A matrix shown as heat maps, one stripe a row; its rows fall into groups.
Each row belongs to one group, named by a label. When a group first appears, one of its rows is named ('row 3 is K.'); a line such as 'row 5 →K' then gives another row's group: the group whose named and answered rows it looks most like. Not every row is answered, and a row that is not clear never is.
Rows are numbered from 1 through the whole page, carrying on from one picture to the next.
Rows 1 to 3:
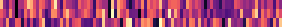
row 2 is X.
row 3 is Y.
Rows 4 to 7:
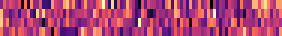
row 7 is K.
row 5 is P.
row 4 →X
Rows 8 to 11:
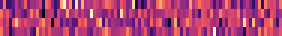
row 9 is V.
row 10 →K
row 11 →P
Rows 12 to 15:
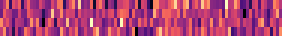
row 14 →V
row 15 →P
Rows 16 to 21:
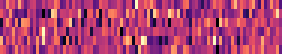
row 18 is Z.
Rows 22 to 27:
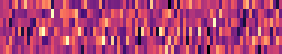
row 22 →K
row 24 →P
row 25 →Y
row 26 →X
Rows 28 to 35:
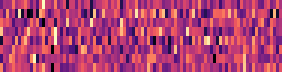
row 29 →Y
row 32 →Z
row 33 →K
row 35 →K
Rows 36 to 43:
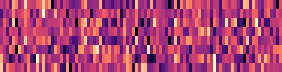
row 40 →K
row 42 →P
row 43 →P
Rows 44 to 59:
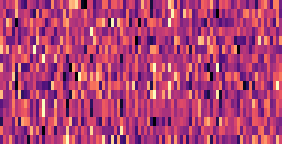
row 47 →V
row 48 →P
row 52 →K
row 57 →Z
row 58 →V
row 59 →X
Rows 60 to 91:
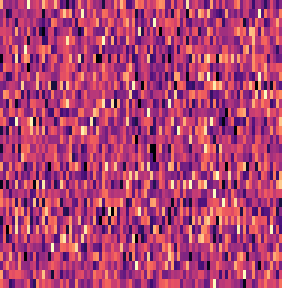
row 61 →P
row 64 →X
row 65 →K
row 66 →Z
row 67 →X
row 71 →X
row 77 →Z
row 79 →Y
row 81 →P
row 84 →Z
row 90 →K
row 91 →P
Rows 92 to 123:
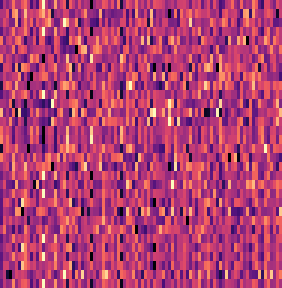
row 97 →K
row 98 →V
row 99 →Z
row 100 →Y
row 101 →X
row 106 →V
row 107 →V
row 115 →Y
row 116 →X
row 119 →Z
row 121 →Z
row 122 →P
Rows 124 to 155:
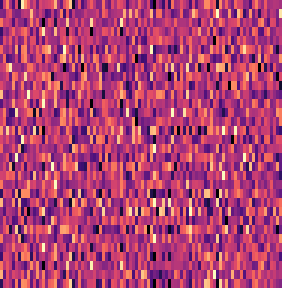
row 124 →Z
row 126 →V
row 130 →P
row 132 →K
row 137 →P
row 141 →K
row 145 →Z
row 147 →Y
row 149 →K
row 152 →Z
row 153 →V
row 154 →P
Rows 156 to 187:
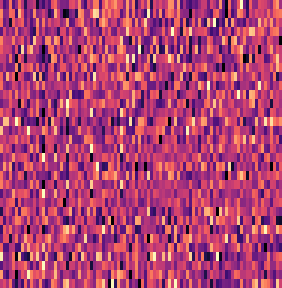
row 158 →P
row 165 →P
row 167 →X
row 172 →V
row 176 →V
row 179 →Z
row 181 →X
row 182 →K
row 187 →X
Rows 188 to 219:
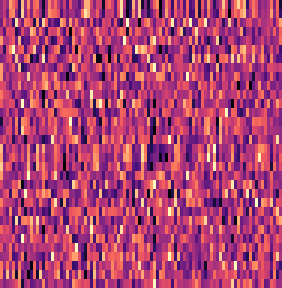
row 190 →Y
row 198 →V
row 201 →Z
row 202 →Z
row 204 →P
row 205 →P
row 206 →P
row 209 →K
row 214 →Z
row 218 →Y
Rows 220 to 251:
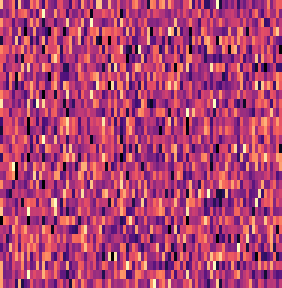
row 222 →V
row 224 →Z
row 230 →V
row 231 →P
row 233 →X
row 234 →X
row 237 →X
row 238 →K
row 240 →V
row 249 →P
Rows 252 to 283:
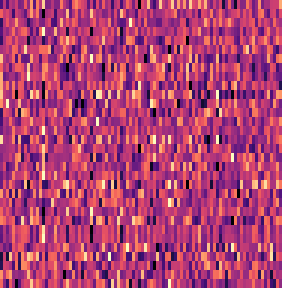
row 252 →Y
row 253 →V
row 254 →X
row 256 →X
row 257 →K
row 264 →Z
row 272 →X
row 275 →V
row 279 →P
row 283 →X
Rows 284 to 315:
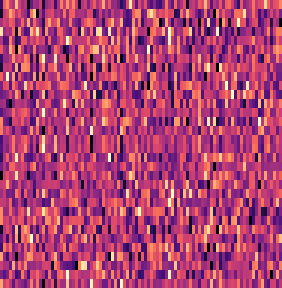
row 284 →X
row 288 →X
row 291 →Z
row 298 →V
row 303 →X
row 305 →Y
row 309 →Z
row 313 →K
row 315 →V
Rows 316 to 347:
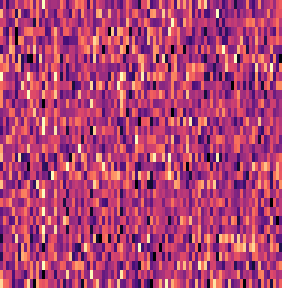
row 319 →X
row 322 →Y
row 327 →V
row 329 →Y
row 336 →P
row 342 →Z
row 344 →Z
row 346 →V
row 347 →P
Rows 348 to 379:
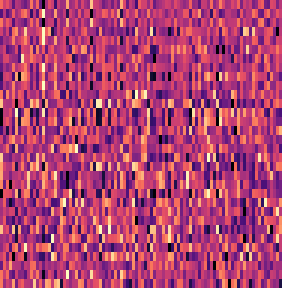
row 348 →V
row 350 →V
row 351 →K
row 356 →Z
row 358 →P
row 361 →Z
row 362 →Y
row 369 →Z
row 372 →P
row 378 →V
